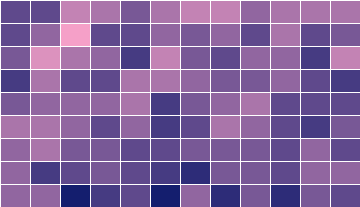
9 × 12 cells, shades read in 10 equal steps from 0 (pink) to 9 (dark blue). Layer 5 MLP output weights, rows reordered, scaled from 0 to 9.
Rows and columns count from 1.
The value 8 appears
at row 8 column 7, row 9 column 8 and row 9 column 10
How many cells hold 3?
16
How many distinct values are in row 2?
5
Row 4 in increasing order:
3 3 3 4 4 5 5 6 6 6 7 7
